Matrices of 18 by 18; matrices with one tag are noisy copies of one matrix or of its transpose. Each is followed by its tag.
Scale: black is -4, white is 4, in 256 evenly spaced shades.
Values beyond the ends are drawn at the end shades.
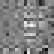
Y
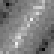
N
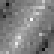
N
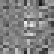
Y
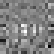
Y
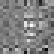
Y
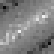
N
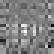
Y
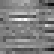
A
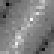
N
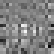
Y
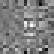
Y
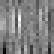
A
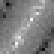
N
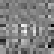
Y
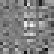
Y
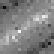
N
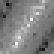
N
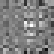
Y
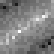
N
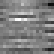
A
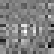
Y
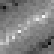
N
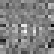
Y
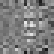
Y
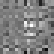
Y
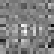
Y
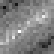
N
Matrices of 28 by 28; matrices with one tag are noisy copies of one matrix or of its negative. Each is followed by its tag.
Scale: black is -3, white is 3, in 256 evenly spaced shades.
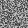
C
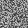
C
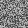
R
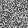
C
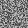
C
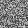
R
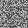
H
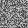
H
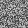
R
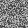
R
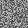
C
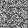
H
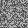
H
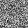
R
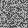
H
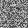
H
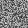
C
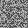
H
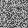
H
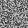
C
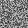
C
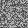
H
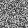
R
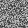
R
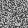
C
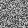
R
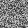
R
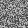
R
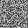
H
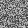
R
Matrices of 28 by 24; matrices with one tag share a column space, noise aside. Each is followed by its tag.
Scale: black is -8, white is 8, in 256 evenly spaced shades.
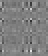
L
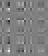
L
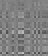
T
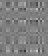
L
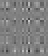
L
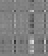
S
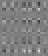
L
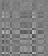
T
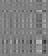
S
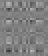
L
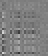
T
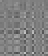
T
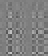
T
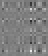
L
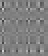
L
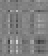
S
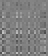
T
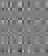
L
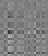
T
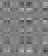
L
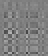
T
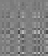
T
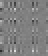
L
